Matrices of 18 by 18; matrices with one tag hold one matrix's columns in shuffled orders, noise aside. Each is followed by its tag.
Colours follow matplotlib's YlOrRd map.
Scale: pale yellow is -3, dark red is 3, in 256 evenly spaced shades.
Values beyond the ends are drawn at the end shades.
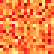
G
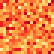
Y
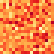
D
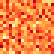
G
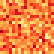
G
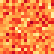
D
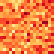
D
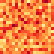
Y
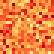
G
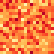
Y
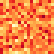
G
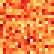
G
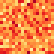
Y
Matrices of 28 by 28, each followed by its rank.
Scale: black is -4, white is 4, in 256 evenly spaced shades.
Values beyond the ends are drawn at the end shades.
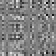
three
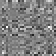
five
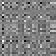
three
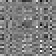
three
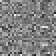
five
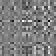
three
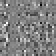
five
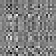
three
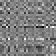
three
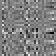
three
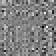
five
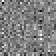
five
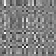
three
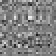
three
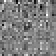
five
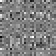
three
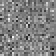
five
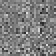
five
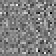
five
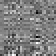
three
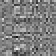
five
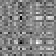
three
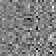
five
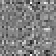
five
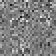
five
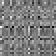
three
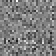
five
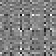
three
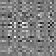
three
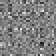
five
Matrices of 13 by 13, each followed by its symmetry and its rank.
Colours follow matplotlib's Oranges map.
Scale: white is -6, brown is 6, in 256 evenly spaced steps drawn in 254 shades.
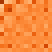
symmetric, rank two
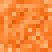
symmetric, full rank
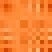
symmetric, rank two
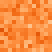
neither, full rank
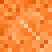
symmetric, full rank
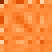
symmetric, rank two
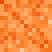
symmetric, full rank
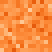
neither, full rank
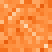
symmetric, full rank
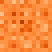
symmetric, rank two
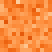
neither, full rank
